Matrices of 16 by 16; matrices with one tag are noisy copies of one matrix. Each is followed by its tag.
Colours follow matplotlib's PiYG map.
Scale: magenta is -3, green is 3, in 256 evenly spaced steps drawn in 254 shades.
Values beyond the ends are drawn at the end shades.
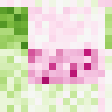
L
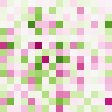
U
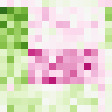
L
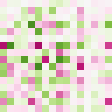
U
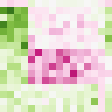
L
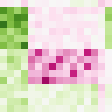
L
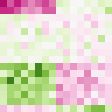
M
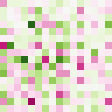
U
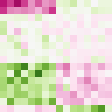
M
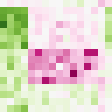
L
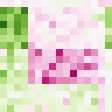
L
